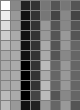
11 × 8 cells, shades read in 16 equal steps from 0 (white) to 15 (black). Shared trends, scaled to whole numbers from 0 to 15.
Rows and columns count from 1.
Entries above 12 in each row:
1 1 1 1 1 1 1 1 1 1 2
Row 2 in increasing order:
1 6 7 8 11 11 12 14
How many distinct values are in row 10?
7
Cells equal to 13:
2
